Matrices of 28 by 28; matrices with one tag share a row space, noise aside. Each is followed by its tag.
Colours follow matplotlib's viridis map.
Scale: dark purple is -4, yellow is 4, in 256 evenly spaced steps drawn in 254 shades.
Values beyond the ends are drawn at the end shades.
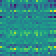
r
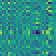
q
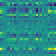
r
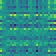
r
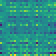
r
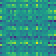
r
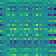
r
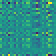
q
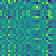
q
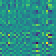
q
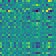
q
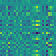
q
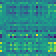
r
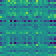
r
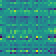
r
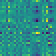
q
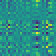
q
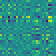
q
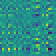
q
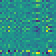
q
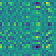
q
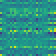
r
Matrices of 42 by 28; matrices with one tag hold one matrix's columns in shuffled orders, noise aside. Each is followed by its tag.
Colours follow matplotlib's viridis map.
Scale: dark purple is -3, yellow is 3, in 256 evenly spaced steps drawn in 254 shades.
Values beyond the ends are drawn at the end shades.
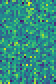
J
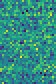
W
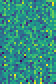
J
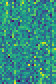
J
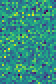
W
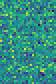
W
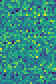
W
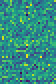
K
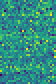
W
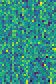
J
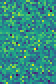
W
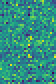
K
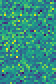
W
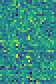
K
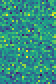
W
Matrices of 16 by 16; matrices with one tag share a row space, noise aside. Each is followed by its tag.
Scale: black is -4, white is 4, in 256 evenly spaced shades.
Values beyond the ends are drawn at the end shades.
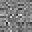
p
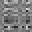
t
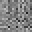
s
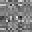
p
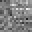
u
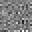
s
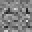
t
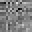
p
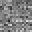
u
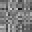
p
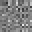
s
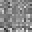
u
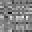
u
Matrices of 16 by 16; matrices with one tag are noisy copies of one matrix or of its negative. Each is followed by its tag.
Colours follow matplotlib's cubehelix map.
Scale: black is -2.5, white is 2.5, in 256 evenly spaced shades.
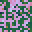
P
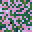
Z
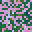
Z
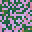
Z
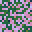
Z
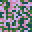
P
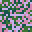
Z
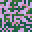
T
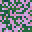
Z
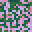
P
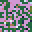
P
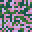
T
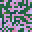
T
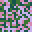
P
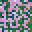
P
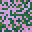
Z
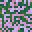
T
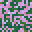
T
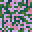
T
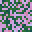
Z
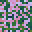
P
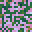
T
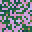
Z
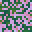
Z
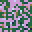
P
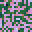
T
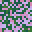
Z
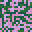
T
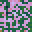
P
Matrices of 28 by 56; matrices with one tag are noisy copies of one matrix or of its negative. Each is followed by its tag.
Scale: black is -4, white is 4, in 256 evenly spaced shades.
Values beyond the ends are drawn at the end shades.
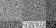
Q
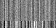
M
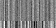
M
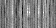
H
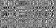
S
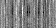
H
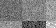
Q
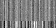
M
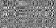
S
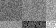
Q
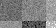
Q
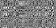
S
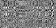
S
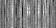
H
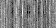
H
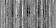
H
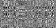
S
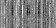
H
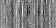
H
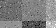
Q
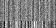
M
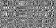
S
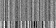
M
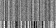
M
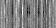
H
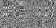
S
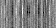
H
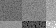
Q
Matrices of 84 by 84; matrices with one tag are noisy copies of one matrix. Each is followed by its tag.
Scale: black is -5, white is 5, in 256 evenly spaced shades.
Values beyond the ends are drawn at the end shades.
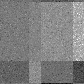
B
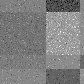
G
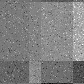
B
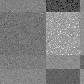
G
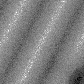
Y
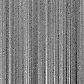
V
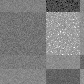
G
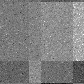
B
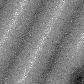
Y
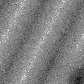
Y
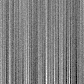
V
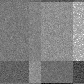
B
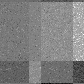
B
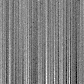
V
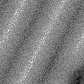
Y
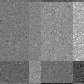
B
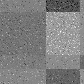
G
